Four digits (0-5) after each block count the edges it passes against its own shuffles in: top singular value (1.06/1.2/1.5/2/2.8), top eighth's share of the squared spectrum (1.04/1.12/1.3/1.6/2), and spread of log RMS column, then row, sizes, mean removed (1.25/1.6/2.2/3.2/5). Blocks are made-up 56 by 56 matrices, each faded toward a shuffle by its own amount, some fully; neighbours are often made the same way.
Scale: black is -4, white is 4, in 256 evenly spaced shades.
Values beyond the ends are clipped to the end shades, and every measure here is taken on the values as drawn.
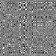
4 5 3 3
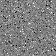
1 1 0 0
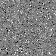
1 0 0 0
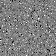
1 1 0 0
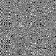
4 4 2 2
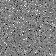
0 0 0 0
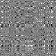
4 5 3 3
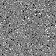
2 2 0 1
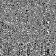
3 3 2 2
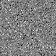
2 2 0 0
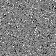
0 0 0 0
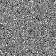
2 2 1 0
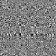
4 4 2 3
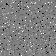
1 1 0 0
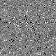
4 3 1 2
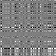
5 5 3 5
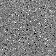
0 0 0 0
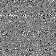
2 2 0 3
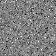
0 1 0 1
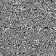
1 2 0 2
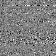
2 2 0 3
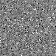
0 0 0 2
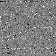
1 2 1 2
